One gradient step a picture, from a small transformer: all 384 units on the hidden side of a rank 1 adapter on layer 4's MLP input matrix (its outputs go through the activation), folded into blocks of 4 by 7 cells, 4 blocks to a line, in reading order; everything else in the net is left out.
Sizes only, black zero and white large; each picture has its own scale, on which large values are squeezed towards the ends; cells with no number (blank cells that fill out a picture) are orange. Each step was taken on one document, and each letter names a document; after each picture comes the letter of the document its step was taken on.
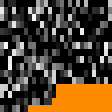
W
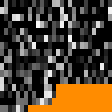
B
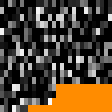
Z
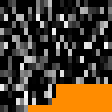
W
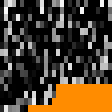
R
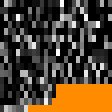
B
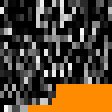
B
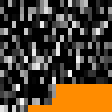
Z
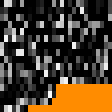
R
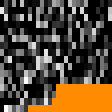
B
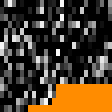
R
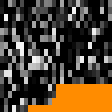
Z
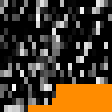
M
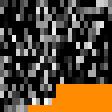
M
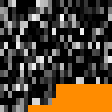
W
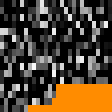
Z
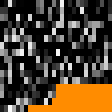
R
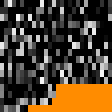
R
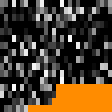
M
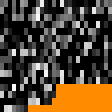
M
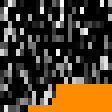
R
